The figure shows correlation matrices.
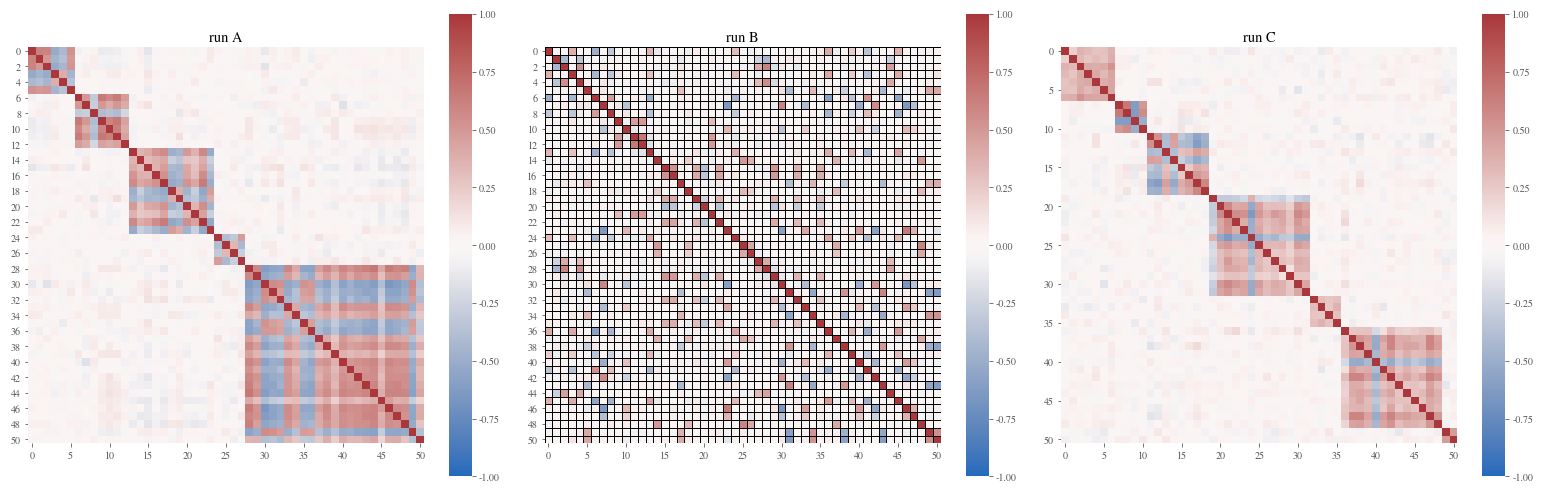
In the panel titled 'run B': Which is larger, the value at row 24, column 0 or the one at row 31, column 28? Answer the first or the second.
the first
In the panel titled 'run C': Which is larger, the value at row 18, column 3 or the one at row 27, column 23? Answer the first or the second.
the second
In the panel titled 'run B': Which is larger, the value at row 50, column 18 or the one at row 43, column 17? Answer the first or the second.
the first
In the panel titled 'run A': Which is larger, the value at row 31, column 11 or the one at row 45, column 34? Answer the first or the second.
the second
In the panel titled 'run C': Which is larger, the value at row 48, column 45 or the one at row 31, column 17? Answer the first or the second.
the first
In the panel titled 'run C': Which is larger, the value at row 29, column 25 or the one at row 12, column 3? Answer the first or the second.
the first
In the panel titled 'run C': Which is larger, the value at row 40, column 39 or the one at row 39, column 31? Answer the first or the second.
the second
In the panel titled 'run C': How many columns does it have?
51
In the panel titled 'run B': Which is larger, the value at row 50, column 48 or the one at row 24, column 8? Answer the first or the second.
the first
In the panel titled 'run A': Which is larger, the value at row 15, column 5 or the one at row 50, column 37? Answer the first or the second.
the second
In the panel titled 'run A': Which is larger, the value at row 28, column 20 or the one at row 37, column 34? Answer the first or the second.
the second
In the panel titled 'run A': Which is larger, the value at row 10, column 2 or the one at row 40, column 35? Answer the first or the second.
the first
